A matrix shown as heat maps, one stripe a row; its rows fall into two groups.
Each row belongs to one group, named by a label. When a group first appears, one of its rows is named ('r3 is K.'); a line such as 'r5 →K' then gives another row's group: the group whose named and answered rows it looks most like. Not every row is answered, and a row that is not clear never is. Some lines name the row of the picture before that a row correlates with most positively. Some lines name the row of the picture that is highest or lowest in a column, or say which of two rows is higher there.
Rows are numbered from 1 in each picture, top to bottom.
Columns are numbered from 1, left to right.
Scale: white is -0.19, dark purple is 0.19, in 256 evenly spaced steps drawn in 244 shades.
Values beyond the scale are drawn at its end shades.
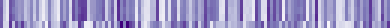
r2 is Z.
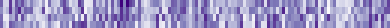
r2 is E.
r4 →Z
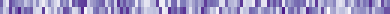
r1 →Z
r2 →E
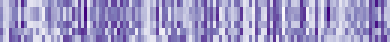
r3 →Z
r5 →Z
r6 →E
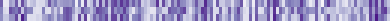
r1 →Z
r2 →E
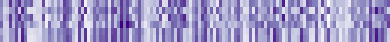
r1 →E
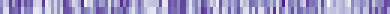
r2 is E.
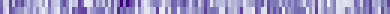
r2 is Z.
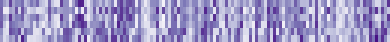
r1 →Z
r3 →Z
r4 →Z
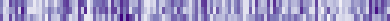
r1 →E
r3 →Z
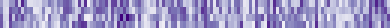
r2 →E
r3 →Z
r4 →Z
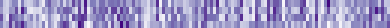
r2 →E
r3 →Z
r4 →E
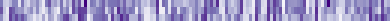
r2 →Z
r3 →E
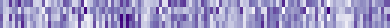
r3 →Z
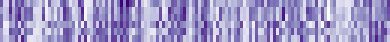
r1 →Z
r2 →E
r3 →E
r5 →E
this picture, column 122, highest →1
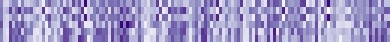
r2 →E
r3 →Z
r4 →Z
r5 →E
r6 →E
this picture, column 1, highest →4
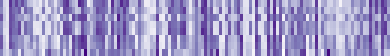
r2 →E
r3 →Z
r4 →E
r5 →E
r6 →Z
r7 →Z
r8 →Z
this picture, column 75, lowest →6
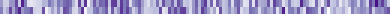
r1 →E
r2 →E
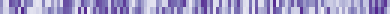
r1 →E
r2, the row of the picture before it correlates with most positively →1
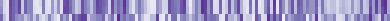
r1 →E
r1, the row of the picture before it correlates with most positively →1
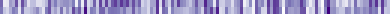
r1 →Z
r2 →Z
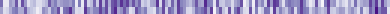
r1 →Z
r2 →E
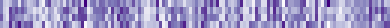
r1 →Z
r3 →Z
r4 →E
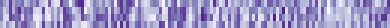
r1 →Z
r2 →E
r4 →E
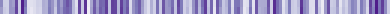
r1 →E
